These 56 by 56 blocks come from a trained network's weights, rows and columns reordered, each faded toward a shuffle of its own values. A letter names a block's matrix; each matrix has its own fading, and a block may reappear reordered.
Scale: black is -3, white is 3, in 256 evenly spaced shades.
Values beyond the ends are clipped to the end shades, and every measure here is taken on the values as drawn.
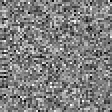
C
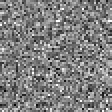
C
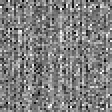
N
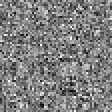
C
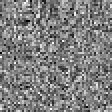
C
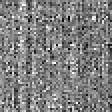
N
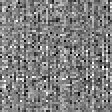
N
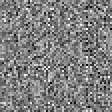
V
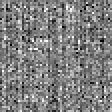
N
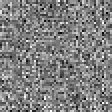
V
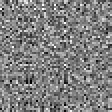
V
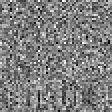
V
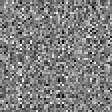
V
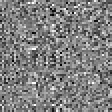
V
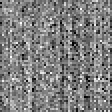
N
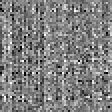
N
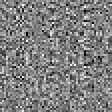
V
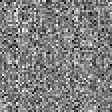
V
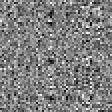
V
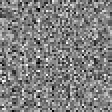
V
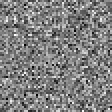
C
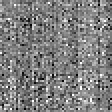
N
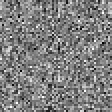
C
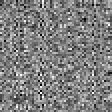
V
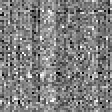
N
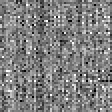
N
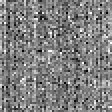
N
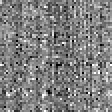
N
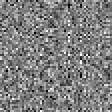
V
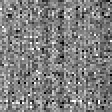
N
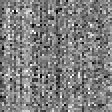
N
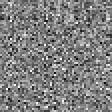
C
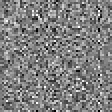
V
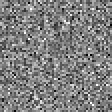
C
